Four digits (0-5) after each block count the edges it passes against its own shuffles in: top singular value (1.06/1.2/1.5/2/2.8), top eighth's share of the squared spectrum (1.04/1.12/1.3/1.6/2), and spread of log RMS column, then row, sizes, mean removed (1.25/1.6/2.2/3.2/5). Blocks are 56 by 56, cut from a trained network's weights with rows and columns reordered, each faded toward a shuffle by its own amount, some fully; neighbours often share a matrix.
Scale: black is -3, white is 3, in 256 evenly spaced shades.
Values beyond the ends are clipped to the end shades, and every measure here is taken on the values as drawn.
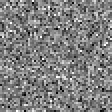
0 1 0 0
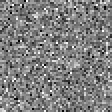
0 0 0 0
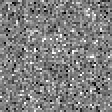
1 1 0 0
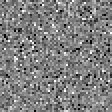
1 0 0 0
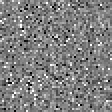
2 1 0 0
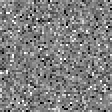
0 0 0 0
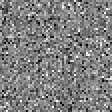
1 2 1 0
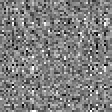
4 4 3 2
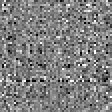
3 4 2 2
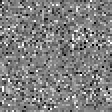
1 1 0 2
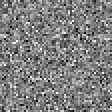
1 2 0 0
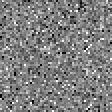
0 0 0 0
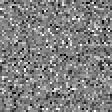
0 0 0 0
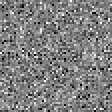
2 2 0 1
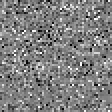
2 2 0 2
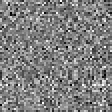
3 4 1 3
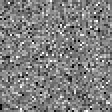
0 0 0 0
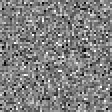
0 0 1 0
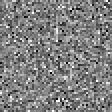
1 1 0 0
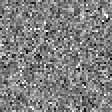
1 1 0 1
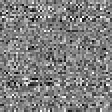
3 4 1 3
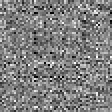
4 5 2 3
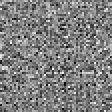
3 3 1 1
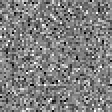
2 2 1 1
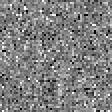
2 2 1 0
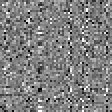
4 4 3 2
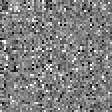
3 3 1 1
